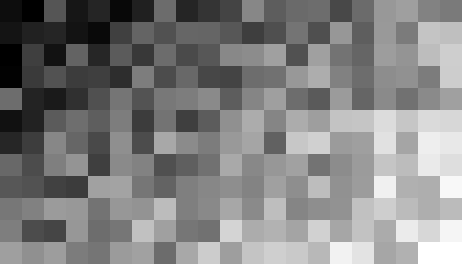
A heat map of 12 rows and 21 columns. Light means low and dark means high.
Stripes: none. Mirror symmetry: none. Ninth with the highest average: top left. Slope: up to the top left. Odd rows or columns: none. Grain: fine. Ninth with the lowest average: bottom right.
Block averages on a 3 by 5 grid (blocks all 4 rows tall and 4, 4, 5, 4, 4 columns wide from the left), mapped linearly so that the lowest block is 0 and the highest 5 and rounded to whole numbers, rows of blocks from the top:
54331
43220
32110
